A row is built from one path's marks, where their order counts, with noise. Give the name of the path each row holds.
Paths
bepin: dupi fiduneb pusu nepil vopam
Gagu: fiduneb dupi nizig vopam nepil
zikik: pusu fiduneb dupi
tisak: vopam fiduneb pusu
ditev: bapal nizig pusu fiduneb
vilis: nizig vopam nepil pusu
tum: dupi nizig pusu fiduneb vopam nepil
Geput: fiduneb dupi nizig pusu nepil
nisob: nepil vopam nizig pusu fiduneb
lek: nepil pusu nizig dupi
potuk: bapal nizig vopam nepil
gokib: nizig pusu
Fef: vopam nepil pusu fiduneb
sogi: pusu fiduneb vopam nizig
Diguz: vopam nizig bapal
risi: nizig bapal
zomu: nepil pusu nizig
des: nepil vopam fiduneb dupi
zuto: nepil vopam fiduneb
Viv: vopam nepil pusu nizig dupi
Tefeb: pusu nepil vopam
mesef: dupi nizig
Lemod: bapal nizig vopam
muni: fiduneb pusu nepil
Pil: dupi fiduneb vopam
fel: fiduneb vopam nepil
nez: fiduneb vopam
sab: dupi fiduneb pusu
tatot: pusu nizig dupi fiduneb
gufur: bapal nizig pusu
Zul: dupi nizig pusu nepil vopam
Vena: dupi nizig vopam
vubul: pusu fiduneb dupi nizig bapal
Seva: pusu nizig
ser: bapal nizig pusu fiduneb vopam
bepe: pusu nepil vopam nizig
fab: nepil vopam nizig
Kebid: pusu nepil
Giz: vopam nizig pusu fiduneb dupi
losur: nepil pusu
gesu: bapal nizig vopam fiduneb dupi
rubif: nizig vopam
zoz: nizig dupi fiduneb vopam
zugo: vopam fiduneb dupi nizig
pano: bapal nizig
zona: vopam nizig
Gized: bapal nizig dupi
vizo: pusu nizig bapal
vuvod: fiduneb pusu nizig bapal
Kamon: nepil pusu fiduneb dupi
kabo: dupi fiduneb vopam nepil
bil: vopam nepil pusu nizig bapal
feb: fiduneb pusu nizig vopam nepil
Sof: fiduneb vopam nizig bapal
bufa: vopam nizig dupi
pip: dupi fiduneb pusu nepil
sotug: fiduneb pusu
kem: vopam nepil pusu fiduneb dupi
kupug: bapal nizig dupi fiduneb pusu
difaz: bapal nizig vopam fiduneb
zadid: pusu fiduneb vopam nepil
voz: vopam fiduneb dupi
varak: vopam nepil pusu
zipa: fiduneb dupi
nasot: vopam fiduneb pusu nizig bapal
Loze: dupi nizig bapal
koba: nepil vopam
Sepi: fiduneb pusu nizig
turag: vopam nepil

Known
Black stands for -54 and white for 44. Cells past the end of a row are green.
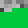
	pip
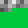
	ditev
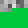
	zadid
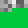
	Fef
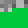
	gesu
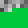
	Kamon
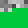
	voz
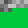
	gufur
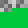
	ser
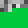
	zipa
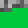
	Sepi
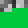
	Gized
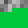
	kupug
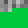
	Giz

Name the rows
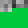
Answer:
zugo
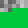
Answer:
Diguz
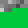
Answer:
sogi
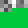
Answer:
tisak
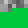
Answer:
feb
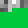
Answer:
sab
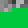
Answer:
Viv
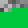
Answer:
Geput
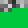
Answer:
pano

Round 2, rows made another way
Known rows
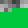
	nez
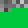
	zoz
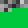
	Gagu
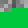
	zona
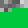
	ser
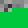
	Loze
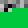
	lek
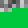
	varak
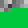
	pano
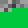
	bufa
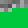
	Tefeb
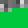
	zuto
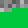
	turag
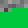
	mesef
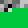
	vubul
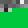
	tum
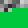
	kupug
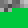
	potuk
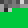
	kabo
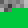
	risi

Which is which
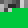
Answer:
Geput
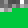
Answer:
Fef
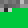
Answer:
Zul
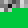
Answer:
bil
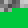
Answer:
ditev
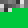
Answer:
des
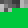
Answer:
fel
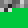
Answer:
Viv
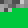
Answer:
voz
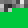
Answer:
Kamon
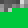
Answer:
zadid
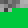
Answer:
sogi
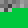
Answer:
bepe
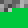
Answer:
zikik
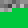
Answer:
Kebid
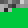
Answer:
zugo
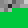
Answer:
vizo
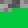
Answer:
zipa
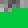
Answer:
sotug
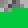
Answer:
Diguz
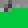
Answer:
gokib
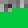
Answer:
losur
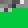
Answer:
Giz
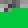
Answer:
Sepi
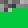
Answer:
tatot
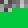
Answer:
sab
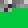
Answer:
Gized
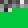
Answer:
bepin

